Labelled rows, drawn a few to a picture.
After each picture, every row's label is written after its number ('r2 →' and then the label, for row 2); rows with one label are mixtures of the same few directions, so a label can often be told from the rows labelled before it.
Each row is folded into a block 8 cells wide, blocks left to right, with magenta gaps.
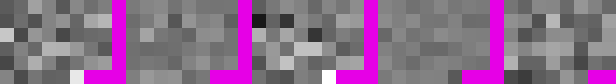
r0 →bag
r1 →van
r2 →bag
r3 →bag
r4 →van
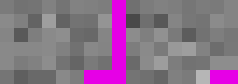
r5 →van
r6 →bag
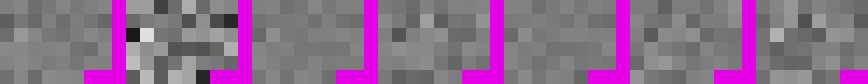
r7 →bag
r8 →bag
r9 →bag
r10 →van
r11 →bag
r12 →van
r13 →van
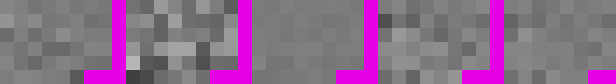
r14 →bag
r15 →van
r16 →van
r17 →bag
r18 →bag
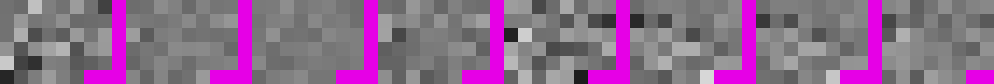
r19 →van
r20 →bag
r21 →van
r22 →bag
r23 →bag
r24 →bag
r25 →bag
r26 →bag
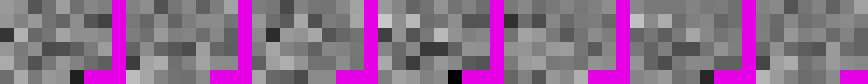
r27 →bag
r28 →van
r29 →van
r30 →bag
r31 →bag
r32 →bag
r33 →van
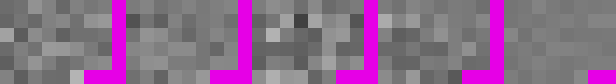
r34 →bag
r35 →bag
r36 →van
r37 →bag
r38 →bag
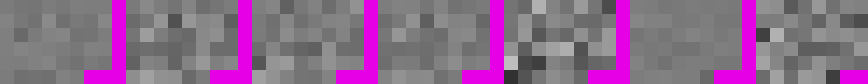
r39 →van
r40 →van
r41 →van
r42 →van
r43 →van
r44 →bag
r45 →bag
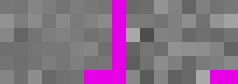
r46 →bag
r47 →bag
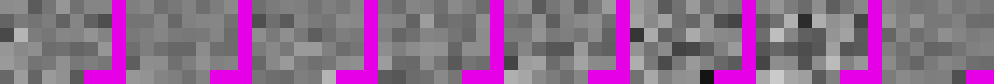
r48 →bag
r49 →van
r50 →bag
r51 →van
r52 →van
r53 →bag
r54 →van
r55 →bag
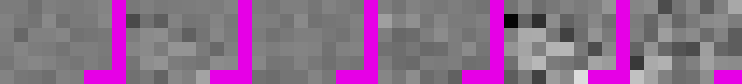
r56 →van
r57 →bag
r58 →van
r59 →bag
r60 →bag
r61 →van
